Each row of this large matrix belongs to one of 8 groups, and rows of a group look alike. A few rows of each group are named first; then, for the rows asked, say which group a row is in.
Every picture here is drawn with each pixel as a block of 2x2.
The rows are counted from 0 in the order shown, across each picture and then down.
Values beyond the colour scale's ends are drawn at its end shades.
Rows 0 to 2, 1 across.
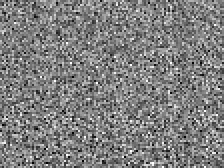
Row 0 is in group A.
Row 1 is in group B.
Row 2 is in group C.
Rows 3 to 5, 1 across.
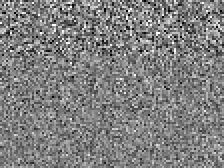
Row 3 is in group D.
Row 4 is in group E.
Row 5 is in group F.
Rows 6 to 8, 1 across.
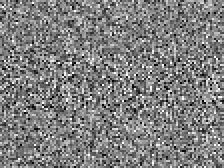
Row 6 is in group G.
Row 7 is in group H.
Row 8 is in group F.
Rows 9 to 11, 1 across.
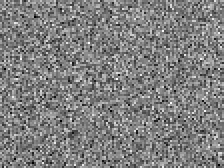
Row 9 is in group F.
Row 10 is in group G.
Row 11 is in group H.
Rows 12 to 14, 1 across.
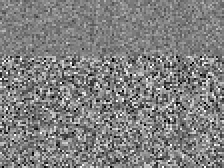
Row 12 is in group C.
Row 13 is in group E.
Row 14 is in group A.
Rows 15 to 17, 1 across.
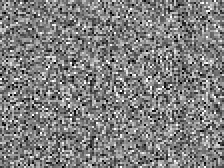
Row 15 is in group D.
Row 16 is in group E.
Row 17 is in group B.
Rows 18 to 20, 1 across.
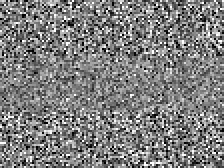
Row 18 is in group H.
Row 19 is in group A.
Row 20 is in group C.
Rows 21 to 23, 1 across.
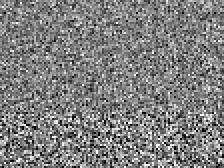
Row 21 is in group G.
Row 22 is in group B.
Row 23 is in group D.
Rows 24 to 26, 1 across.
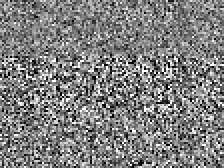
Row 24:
A
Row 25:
A
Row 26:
E
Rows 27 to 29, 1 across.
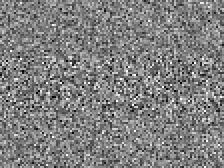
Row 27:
D
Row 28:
E
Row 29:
F
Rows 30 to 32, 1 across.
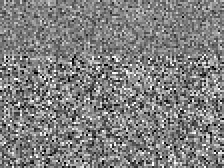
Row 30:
F
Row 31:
F
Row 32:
G
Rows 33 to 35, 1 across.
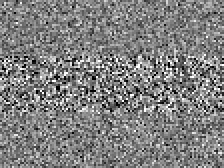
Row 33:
G
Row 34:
A
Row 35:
F
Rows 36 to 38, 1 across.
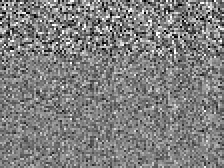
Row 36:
D
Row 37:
B
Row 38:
B
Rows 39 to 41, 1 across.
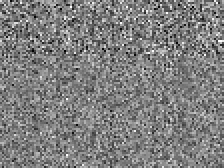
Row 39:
H
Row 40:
A
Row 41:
A
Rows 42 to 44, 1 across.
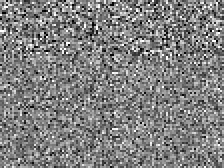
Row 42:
C
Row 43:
F
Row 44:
F
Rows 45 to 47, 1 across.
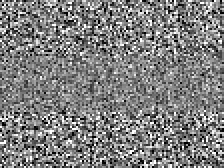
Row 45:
D
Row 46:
B
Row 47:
C
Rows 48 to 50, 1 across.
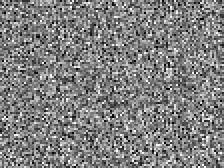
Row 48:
B
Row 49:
A
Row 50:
E
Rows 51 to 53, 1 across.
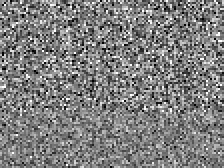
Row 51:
H
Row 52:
C
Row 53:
G
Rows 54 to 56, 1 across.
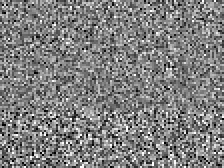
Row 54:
B
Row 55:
A
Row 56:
G
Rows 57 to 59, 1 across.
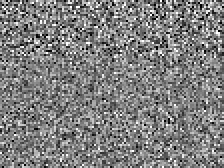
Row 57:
B
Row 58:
B
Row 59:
A
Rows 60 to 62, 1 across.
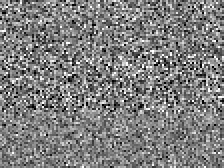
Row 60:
C
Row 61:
H
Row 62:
G
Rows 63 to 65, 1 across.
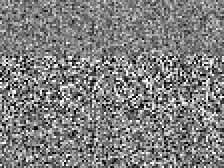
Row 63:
C
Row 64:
E
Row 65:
C
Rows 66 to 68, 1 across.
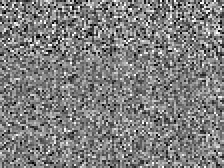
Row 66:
B
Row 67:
H
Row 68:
H
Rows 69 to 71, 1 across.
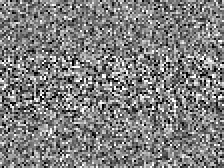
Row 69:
H
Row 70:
G
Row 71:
A
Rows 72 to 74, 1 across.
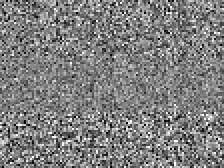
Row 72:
A
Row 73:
B
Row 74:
D
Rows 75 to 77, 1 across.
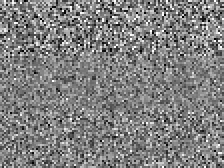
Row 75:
F
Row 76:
A
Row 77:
H
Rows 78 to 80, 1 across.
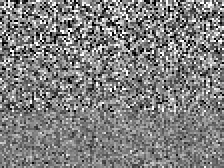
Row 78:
G
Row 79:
G
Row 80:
C
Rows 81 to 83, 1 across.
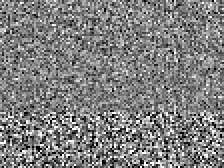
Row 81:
D
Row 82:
G
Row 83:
C
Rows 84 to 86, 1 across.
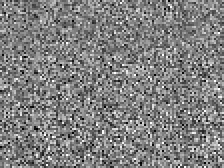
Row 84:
A
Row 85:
F
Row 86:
F
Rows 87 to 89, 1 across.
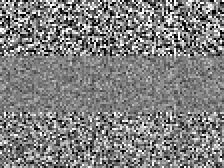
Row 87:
D
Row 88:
D
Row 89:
F
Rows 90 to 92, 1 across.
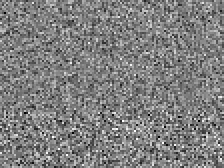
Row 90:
D
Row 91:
H
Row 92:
F
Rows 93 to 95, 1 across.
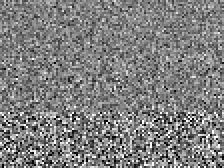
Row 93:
F
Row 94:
G
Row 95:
H
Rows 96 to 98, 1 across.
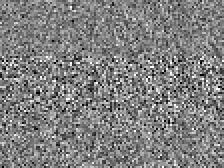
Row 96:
E
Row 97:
B
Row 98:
A
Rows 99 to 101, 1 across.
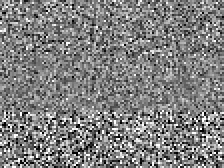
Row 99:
C
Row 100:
A
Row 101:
F
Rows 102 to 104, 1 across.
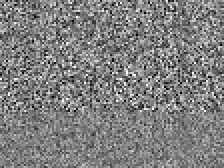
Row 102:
A
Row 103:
E
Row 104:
A
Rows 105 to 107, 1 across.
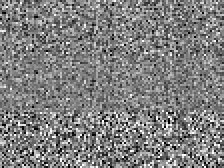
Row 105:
C
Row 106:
C
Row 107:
A
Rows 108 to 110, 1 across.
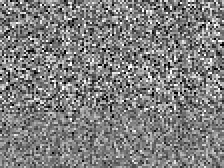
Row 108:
H
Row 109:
D
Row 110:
E
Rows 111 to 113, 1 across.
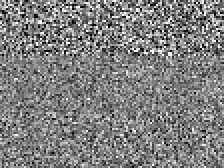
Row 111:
C
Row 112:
F
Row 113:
E
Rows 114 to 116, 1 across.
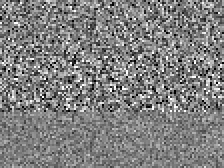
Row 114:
E
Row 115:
G
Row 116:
F
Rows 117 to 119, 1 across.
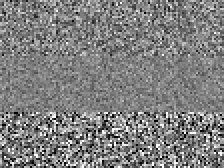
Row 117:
A
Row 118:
D
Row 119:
G
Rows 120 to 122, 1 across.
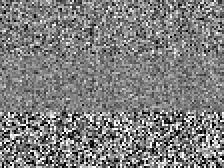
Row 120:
B
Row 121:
C
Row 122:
H
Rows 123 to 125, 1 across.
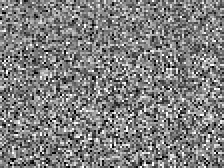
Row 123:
C
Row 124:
A
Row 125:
G
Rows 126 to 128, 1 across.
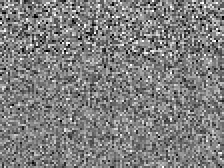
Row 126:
C
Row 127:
D
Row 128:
H
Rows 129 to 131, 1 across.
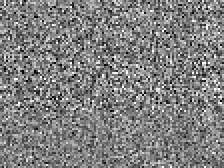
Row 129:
F
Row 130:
F
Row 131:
C
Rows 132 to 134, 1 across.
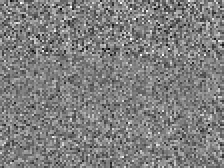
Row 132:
H
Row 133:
H
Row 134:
D
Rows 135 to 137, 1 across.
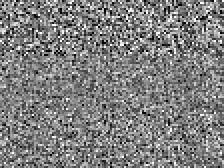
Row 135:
D
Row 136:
C
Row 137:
D
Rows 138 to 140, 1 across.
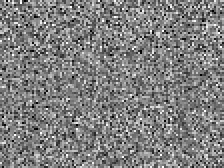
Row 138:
F
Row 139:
C
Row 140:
A
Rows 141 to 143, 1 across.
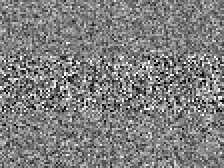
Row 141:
C
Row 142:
H
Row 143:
D
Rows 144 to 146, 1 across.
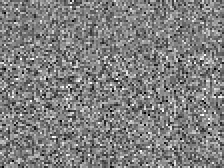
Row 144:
B
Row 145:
G
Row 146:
D
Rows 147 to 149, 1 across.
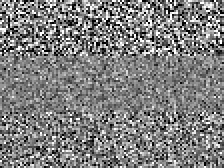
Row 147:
D
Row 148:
G
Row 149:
B
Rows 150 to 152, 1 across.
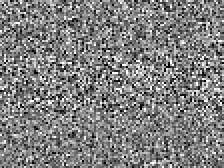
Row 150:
H
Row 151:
F
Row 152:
C
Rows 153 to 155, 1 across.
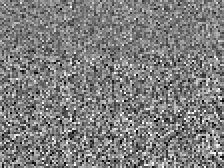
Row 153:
H
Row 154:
H
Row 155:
H
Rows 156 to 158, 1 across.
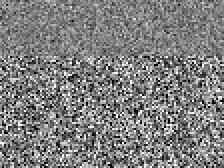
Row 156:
E
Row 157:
H
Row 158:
A
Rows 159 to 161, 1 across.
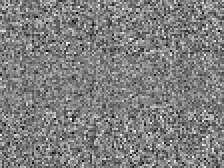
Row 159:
C
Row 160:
C
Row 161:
E
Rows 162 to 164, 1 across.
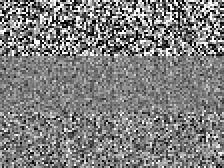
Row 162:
A
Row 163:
B
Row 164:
H
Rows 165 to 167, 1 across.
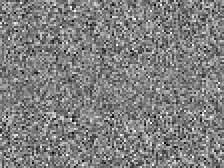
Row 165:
E
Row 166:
F
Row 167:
E
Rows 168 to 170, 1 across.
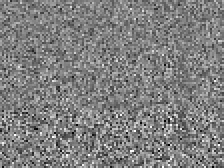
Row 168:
H
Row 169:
A
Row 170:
A
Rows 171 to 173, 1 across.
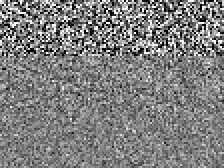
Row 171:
H
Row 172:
D
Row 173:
E
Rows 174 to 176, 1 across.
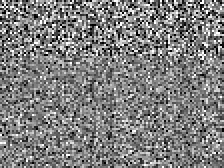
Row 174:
B
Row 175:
B
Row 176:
C
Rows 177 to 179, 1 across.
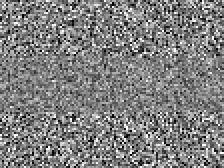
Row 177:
E
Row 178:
D
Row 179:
E
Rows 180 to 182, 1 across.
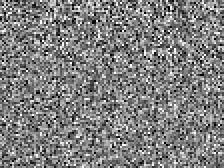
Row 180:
A
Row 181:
B
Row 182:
G
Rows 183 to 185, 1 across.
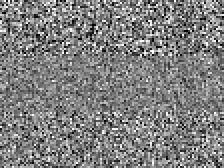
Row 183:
C
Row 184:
D
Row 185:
F
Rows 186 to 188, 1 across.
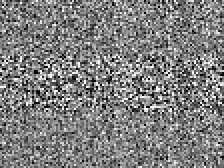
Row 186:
B
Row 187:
C
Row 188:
B
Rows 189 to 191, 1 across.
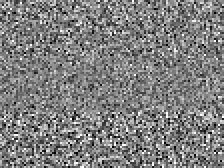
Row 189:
G
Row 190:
H
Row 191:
G
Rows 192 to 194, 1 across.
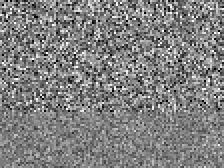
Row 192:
A
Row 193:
G
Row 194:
F
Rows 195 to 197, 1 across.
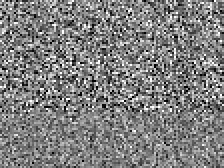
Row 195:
D
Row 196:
C
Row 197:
E
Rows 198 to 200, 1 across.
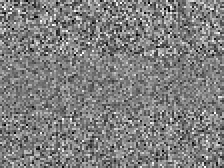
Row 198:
A
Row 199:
H
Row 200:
B
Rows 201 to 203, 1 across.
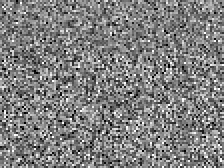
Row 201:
G
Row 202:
A
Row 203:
F
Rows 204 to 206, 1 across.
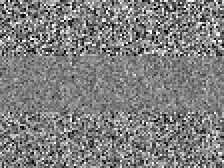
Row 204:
H
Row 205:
E
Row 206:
H
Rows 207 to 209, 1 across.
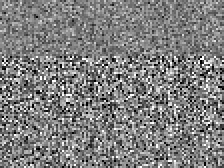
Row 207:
C
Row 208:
B
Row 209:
B
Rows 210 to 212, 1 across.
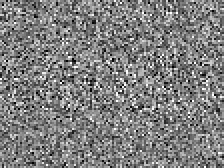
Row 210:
A
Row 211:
E
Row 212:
H
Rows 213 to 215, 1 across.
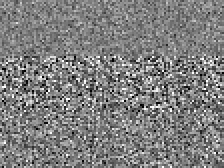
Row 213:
G
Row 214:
C
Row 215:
C
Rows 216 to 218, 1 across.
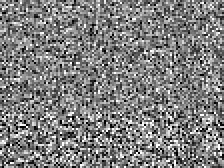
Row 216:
C
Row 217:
B
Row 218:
D
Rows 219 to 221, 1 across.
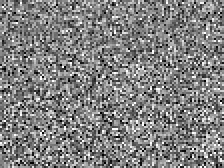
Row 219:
G
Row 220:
F
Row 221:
F
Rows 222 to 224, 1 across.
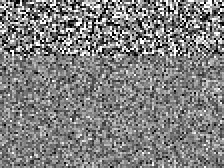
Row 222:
G
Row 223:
F
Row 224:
G
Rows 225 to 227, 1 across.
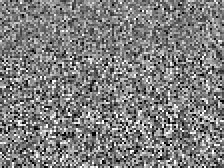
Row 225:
H
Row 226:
B
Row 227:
A
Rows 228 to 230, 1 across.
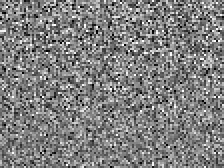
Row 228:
C
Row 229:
G
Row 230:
G
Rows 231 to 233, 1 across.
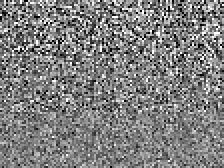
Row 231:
F
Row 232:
B
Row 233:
A
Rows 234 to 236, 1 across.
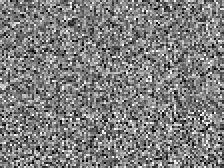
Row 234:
H
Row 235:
D
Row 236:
B
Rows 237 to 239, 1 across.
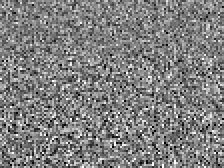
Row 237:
G
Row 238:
D
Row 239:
G
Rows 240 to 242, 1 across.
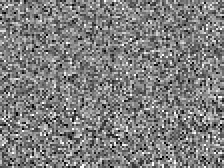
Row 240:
C
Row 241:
H
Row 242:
G
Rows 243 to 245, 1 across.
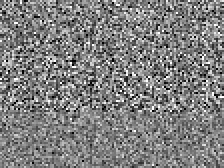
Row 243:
F
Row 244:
E
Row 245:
E
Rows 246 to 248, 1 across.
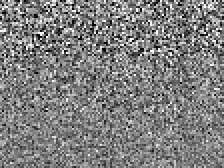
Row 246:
C
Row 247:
A
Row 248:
D
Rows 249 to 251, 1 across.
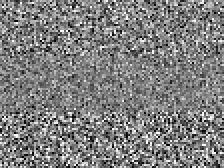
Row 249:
G
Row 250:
H
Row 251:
E
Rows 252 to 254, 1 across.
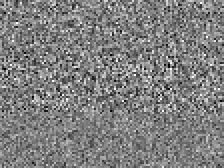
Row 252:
G
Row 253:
A
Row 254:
H
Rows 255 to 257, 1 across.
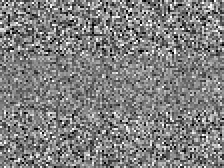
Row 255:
D
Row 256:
F
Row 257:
F
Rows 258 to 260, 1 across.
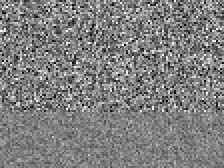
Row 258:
C
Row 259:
G
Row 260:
D
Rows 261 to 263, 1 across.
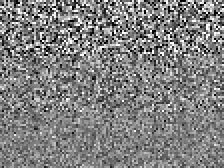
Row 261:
G
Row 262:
A
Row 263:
A
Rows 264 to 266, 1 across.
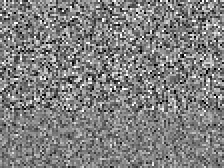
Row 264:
F
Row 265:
G
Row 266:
G
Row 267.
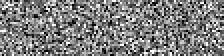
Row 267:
C
